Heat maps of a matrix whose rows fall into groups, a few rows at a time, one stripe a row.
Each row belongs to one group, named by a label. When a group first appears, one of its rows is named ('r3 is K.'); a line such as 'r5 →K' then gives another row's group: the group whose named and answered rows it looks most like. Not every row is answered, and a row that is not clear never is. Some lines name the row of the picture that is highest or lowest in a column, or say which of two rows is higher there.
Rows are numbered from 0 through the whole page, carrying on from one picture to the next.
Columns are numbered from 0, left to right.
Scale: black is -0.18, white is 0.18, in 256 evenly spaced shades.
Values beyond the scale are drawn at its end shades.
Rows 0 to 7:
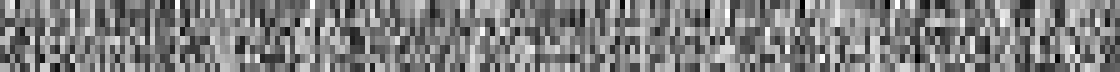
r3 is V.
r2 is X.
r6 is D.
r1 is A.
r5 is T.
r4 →T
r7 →T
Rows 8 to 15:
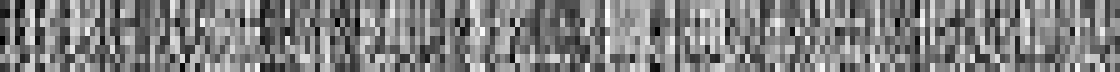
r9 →D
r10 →A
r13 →V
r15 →D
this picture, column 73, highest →12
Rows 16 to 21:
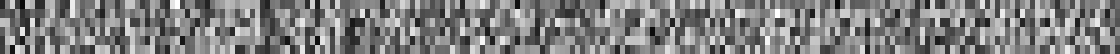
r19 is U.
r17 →X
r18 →T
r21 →T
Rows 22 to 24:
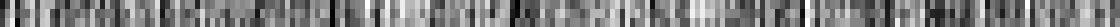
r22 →D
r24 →A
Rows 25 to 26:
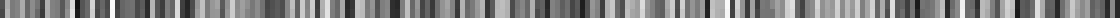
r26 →V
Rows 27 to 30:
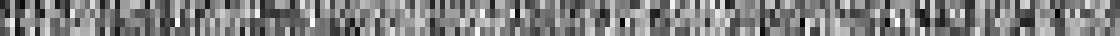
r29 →A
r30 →A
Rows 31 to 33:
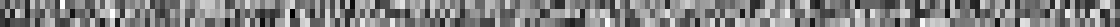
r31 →U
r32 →T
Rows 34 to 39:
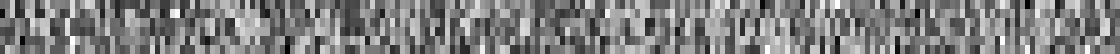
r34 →A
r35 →D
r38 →X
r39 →V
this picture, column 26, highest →35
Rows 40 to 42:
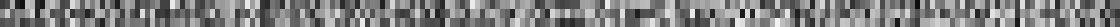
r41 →T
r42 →X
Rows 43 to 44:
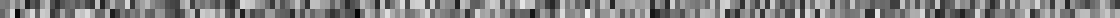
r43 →U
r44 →A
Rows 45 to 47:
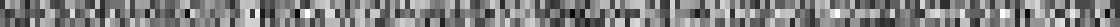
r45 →U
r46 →X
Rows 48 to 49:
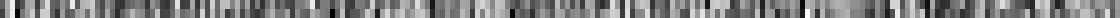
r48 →A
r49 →A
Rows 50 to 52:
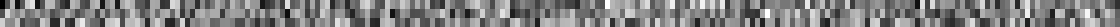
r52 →T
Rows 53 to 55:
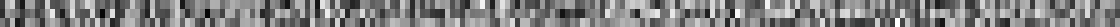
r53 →V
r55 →D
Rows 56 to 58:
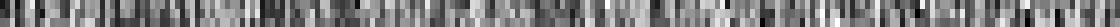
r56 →D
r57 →D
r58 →A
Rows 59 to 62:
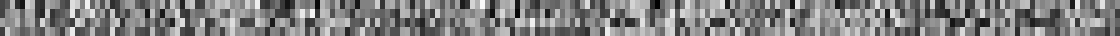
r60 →V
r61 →T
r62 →V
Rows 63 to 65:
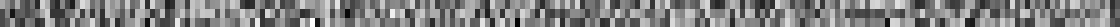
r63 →T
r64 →U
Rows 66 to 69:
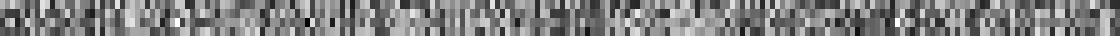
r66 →T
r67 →U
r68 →D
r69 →U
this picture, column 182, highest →68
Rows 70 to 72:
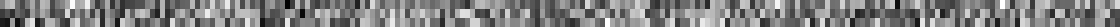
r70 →A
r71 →U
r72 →D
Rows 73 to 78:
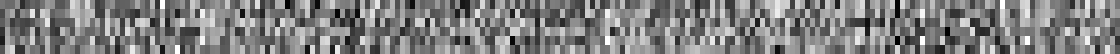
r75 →U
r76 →T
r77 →V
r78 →V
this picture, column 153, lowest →75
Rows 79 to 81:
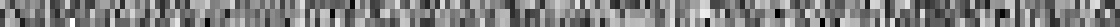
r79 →T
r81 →V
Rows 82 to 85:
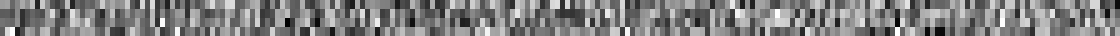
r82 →T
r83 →X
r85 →A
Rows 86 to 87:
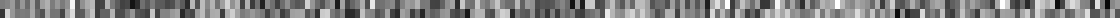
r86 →A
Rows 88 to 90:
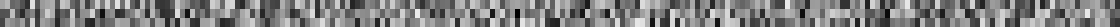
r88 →T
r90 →U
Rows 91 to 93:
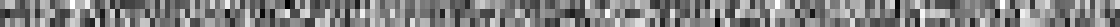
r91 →A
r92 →X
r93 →U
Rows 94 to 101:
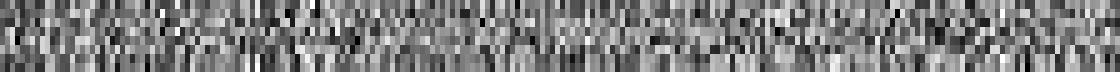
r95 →X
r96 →T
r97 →V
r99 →T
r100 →X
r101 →X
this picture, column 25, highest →99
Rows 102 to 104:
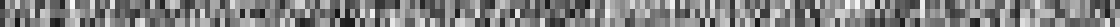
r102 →V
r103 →A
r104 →U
